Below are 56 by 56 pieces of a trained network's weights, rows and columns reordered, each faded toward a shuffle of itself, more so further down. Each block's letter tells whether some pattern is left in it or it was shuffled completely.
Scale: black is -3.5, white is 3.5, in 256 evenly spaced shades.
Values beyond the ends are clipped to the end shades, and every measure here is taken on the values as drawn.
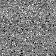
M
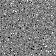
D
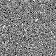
M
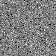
D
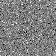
D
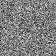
D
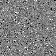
M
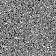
D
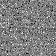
M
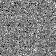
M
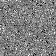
D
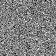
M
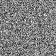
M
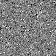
D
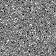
D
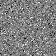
D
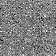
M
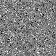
D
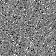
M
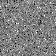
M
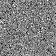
D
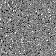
M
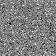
M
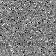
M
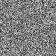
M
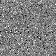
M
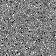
D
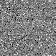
M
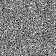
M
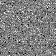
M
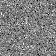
D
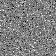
D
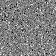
D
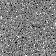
M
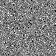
D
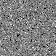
D
